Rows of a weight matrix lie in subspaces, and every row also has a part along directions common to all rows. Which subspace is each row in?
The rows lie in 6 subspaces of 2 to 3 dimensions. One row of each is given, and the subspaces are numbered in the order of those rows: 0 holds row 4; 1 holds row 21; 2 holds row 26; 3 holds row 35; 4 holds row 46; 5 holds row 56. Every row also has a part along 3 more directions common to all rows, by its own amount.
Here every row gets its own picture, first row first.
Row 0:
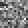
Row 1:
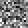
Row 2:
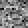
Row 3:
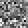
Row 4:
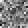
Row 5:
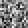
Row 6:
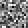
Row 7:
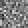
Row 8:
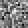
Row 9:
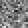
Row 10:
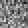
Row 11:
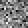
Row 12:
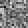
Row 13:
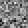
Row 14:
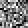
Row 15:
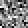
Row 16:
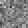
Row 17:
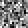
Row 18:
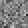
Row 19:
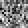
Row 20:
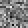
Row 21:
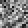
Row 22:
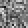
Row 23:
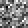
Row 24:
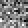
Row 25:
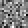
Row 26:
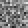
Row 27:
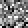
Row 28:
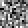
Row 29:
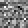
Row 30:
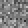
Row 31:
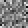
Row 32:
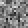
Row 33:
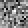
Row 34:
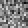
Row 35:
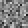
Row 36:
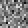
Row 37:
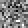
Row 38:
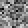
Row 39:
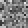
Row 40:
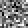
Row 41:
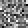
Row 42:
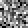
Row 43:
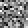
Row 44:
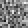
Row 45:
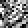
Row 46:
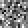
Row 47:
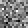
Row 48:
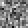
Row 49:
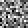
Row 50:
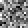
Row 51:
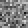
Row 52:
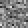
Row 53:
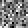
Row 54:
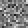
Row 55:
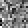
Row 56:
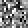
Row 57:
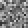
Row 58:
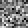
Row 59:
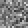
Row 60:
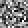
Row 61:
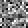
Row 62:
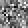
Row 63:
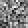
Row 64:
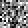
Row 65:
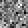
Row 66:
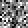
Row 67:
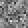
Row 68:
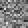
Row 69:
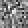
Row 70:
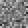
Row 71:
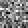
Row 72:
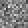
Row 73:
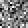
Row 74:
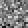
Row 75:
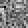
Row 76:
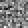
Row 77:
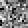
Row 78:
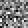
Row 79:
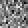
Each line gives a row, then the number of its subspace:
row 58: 4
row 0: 5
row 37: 4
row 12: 1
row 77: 0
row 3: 3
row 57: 0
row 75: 1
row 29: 5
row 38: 2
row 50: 0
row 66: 2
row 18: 3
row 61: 0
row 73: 0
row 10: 2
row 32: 3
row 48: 3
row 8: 5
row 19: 4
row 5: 5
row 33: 5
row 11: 4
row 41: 4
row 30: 2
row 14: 4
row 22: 1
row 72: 4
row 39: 0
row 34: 2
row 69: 5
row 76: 5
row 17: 3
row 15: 1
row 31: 0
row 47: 4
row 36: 2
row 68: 4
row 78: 5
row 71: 5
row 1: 3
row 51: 2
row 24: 2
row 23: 2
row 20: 1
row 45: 1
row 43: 5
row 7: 4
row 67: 3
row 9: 1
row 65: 3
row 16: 1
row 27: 1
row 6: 0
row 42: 1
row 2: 4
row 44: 2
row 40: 4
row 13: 3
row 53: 3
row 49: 5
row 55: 0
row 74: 1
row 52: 1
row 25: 3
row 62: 4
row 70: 0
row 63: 5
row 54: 4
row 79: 2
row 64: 2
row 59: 0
